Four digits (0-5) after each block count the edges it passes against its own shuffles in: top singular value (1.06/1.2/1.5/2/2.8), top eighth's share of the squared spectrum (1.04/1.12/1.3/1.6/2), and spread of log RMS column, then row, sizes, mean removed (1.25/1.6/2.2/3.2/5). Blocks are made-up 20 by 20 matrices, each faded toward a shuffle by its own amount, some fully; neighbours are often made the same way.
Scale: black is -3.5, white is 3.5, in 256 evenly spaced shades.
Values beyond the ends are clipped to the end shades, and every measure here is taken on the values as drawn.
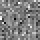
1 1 0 0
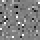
1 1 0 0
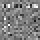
3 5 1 1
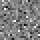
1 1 0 0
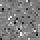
0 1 0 0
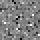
0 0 0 0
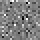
2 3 1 1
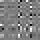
4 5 3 2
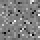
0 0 0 0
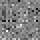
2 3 0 0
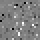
0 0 0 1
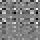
4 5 2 3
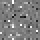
2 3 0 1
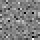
1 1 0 0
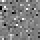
1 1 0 0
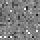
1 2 0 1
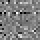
3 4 0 2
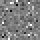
1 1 0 0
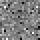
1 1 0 0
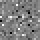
2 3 0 1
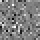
2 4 2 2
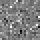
0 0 0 0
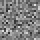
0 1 0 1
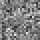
1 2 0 0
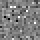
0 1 0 1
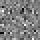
3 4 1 1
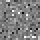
0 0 0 0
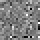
3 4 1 1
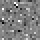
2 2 0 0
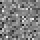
2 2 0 0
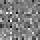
3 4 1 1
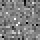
0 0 0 0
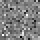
0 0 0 0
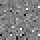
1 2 0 0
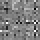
3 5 2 2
